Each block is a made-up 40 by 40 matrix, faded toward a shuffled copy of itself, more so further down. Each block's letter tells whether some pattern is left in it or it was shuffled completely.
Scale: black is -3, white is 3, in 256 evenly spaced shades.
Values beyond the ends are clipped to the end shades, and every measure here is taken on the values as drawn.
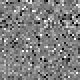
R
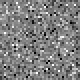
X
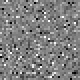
R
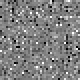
R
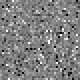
X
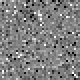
X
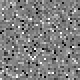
X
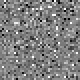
R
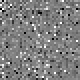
R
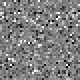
R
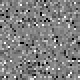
R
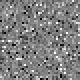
X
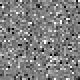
X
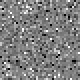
X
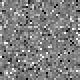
X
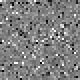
R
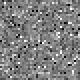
X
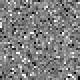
X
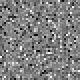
X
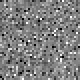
R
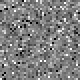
R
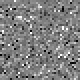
R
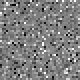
X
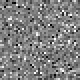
X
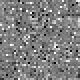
R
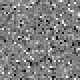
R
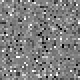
X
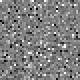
X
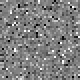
X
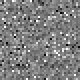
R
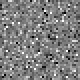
X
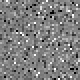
X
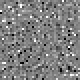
R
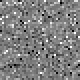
R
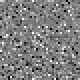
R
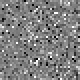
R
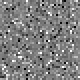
X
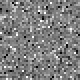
X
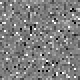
X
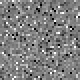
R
